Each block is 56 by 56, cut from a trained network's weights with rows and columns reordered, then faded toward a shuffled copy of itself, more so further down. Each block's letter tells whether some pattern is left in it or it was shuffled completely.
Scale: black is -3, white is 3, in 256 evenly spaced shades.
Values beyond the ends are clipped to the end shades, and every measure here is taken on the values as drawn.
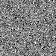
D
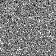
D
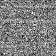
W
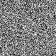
D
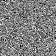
D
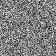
W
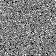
D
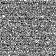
W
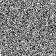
W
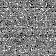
W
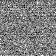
W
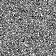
D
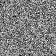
D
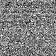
W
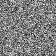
W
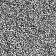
D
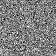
D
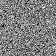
D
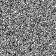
D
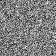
D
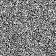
D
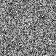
D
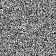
D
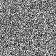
D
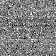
W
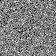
D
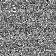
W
